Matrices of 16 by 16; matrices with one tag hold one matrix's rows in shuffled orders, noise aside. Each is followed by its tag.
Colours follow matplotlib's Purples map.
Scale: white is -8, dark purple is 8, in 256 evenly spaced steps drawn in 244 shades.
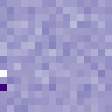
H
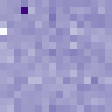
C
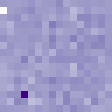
C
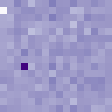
C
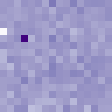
C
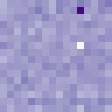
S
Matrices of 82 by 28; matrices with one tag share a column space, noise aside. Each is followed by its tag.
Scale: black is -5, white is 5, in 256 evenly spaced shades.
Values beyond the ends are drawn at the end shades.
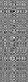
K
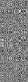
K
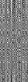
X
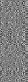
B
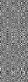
B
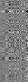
K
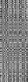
X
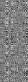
B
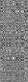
K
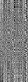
X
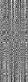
X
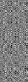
B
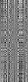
X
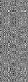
B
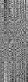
X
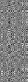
B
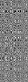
K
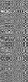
K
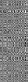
K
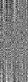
X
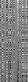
X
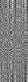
X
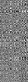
K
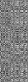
B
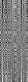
X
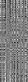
X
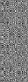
B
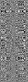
K
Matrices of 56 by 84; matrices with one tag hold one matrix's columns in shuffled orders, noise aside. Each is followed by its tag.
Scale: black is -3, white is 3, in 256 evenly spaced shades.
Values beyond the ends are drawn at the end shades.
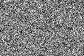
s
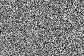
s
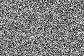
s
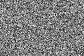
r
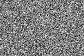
r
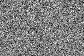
s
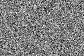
r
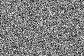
r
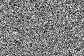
s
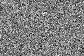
r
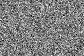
r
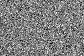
r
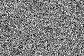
r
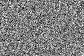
r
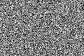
r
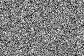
s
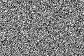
s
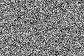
s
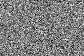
r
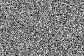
r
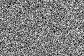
s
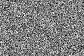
r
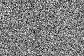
s
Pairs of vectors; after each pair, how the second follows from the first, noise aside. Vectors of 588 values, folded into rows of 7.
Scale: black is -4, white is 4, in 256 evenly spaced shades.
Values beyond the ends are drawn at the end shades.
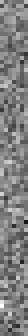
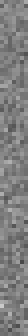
shrunk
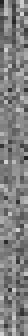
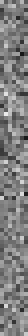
shuffled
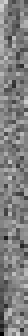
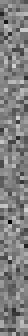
shuffled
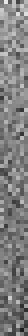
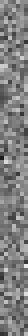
shuffled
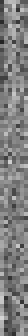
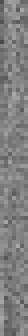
shrunk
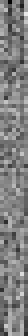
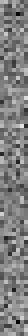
shuffled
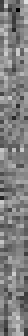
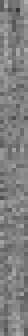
shrunk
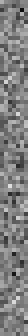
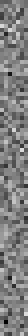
shuffled
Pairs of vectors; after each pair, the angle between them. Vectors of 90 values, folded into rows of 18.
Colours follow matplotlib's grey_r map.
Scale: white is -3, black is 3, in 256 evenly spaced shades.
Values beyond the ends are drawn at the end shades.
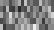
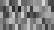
partly aligned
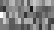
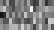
nearly opposite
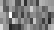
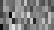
nearly opposite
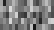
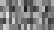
partly opposed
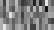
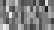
nearly parallel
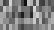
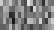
partly aligned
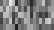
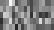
nearly parallel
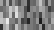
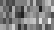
partly opposed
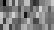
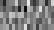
partly aligned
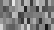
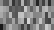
nearly opposite
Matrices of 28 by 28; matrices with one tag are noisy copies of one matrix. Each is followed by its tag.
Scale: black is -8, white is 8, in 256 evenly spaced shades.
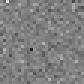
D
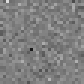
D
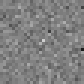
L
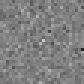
L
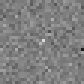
L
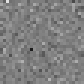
D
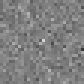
L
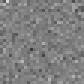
D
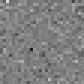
D
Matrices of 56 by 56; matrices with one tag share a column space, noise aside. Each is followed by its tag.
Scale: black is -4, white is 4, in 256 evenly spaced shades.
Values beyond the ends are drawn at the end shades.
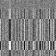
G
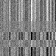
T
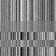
T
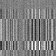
G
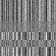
T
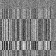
G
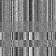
T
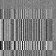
G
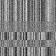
T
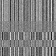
T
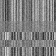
T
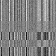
T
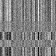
T
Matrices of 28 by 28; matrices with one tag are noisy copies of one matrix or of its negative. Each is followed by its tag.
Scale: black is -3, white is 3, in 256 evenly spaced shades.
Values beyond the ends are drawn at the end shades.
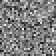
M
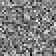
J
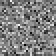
J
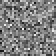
M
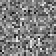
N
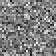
J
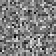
N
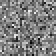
N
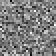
J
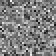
J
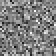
J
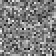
M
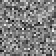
M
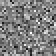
J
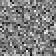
J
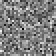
M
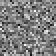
J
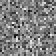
N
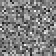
J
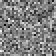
M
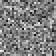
M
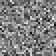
J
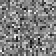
N
